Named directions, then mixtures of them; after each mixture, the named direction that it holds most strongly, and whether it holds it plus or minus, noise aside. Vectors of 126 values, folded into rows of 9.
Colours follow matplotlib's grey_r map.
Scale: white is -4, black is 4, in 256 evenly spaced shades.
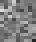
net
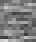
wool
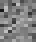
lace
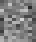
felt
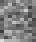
felt, plus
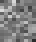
net, plus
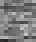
wool, minus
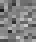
lace, plus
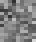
net, minus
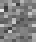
lace, minus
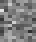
felt, plus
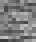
wool, minus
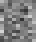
felt, minus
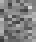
felt, minus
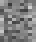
felt, minus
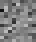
lace, plus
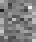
felt, minus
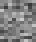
wool, minus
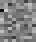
felt, minus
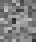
lace, plus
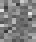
lace, minus
